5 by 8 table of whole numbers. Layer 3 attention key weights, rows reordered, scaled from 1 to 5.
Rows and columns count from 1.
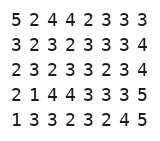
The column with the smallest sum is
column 2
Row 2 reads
3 2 3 2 3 3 3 4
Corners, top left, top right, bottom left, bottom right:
5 3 1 5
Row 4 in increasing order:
1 2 3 3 3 4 4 5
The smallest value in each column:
1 1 2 2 2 2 3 3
